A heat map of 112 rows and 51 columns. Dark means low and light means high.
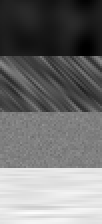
The table splits into 4 rows of 1 panel. Panel 1,1: very low, smooth, faint in contrast. Panel 2,1: low, slanting down to the right. Panel 3,1: middling, fine-grained, faint in contrast. Panel 4,1: very high, streaked across, faint in contrast.
